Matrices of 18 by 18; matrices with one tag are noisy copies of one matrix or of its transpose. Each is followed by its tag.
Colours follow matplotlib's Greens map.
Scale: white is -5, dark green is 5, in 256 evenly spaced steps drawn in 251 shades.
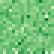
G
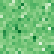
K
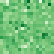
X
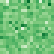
X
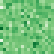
X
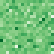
G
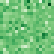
X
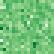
X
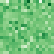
X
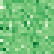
X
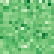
X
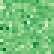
X
